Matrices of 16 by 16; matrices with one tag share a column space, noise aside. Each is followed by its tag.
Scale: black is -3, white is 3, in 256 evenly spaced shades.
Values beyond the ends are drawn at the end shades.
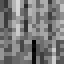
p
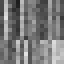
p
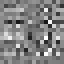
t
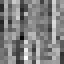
p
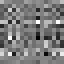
t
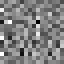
t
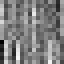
p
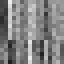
p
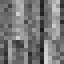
p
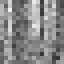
p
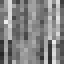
p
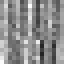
p
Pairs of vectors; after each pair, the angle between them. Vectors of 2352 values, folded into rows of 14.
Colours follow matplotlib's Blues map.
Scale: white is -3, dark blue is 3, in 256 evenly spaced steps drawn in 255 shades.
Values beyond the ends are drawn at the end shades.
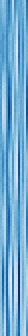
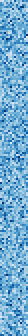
orthogonal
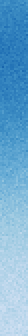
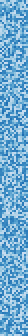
orthogonal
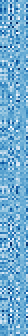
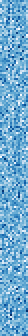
partly opposed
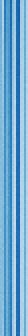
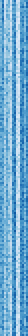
nearly opposite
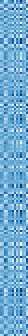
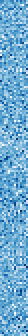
partly aligned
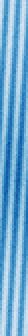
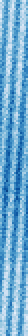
nearly parallel
